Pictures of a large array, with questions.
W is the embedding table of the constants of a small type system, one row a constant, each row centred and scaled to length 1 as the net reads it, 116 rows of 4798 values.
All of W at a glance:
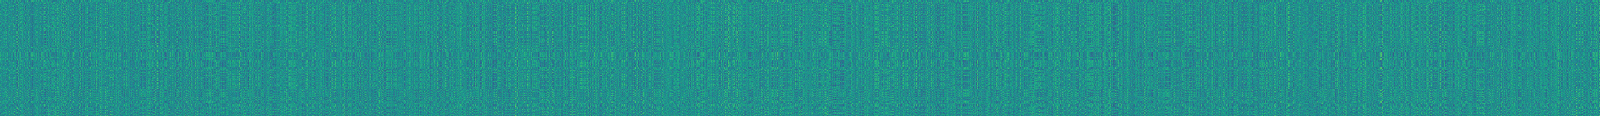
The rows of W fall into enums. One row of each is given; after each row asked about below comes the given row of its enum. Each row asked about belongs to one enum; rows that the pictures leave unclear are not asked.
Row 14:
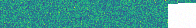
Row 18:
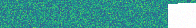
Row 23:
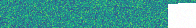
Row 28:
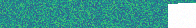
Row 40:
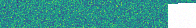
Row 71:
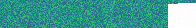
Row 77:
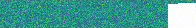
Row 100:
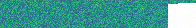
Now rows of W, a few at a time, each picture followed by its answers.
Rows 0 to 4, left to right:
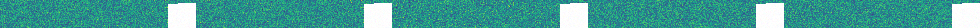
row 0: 14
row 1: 14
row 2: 40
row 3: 28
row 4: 100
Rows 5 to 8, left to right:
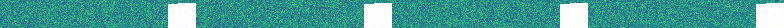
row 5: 71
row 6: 23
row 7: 28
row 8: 18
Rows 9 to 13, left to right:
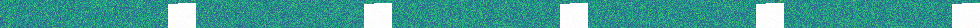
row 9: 23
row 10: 100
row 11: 28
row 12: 18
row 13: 28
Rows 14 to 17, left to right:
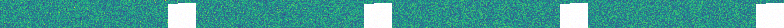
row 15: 100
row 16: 28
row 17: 71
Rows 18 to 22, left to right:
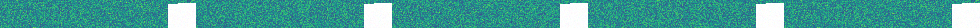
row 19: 71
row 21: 28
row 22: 18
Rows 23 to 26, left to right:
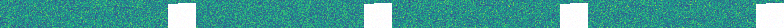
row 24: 71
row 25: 40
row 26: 77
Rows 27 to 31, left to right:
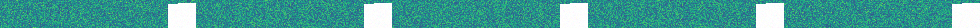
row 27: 18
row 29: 71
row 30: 28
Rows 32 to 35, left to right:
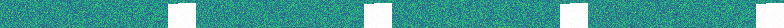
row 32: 100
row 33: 100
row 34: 28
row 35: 100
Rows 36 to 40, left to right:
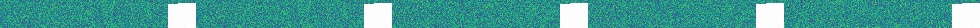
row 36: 71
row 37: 71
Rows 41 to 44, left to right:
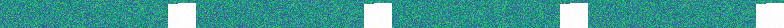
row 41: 100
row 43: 71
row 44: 100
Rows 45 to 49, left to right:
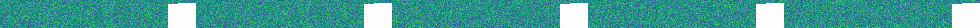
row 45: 71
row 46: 71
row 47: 14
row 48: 18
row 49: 40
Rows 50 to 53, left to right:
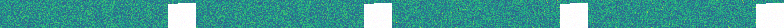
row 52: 14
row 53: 14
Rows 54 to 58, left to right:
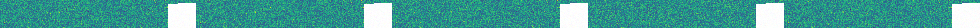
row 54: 14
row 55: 14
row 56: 14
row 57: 18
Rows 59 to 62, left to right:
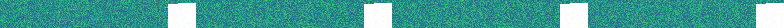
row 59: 14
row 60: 28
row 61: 28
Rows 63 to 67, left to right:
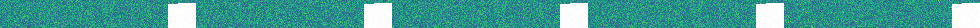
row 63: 71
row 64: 18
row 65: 71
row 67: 14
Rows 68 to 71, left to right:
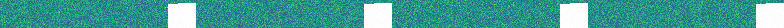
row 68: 14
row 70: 77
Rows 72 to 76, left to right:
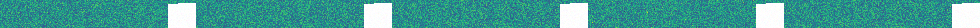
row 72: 100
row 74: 28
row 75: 14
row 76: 28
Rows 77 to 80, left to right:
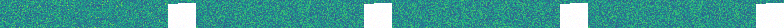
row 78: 71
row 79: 28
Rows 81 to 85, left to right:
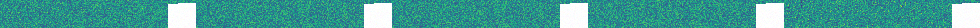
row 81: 100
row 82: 71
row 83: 71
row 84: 28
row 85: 40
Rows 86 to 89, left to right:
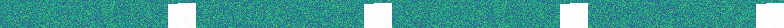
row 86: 71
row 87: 18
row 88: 71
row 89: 100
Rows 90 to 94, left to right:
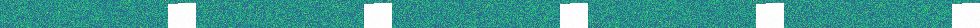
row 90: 14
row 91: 18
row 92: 100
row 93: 14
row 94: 100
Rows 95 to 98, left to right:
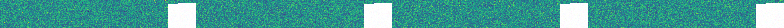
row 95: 14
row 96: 100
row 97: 77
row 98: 18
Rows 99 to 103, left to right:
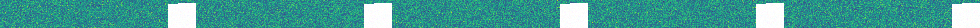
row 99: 77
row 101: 14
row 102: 14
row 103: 23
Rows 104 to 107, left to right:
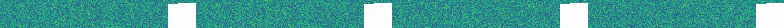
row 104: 28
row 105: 28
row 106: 18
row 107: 100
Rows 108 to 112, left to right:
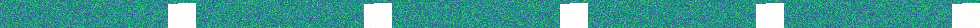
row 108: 100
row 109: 40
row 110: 18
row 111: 77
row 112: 100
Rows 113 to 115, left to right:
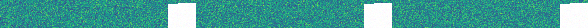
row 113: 23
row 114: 77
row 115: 18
